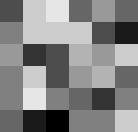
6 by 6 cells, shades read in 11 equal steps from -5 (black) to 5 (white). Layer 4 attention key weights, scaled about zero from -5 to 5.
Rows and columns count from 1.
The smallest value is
-5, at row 6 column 3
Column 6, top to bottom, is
-1 -4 3 -1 0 3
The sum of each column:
-2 6 -2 4 -1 0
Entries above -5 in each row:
6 6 6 6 6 5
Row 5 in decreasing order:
4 0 0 0 -1 -3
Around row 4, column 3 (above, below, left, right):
-2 0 3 1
